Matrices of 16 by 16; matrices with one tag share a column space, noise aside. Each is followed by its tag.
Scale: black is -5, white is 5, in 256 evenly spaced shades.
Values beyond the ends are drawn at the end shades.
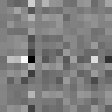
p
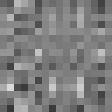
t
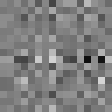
p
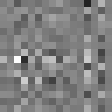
p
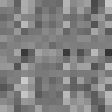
t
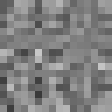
t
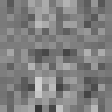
t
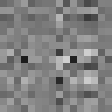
p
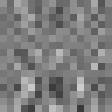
t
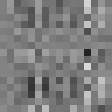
t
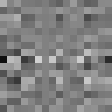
p
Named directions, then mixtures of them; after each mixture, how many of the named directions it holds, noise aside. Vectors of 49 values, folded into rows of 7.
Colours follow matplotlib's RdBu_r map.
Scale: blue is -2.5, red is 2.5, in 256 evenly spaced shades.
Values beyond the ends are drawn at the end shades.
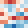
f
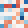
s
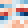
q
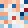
three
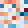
three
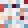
one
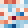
one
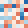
one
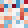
one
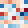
three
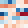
two
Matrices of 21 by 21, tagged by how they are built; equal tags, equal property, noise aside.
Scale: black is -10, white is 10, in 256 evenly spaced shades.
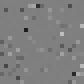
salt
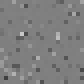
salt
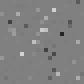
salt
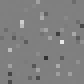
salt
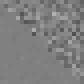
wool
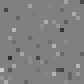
salt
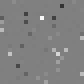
salt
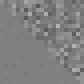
wool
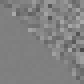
wool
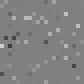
salt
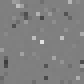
salt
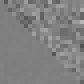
wool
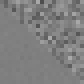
wool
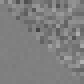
wool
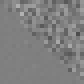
wool
